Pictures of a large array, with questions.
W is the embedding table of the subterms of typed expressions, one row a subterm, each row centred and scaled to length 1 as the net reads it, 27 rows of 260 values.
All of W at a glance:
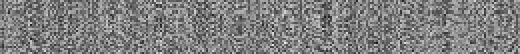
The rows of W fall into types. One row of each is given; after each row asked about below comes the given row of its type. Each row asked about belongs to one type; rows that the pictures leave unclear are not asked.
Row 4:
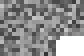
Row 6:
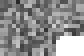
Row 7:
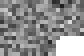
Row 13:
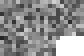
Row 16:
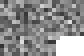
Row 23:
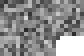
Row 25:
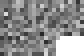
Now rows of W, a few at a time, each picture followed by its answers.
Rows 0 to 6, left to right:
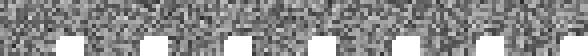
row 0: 16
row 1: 4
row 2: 6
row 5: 6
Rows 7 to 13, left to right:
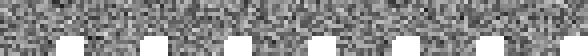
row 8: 4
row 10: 25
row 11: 7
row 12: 25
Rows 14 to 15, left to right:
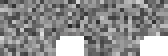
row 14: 23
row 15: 13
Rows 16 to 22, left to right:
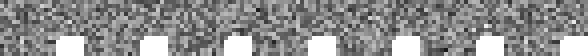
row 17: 4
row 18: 6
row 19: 25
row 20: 13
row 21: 13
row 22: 16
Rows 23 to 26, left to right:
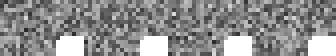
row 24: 16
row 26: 13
